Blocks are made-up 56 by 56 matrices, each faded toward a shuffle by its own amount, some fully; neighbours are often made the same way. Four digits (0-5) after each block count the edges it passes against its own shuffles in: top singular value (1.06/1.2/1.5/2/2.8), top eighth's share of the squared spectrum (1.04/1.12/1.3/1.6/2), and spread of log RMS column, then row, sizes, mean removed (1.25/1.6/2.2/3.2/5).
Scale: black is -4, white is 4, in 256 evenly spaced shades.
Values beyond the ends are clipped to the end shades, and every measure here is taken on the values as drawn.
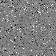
2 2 0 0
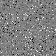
3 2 0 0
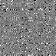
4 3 1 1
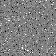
2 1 0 0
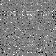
3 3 1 2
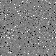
3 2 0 1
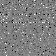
3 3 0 1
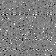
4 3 1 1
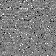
2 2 0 1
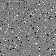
0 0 0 0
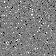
1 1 0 0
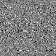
1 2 0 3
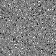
2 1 0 0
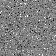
1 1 0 0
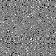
4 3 1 2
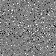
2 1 0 0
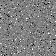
0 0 0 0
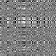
5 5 3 4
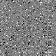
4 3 1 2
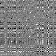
5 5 3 3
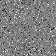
1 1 0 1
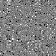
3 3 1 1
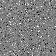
2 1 0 0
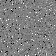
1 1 0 0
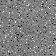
2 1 0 0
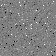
0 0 0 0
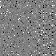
4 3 1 1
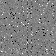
2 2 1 0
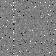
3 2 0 0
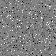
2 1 0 0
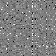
4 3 1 1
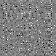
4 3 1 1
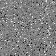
0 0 0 0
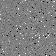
1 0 0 0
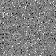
3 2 0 0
